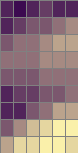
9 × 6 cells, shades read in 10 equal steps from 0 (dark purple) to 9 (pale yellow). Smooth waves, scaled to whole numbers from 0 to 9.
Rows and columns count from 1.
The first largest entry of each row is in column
4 6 5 4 4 6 5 5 4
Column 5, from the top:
1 4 6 5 4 3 6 9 9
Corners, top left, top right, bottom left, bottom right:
1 1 6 8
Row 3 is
3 4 4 5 6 6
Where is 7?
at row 8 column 3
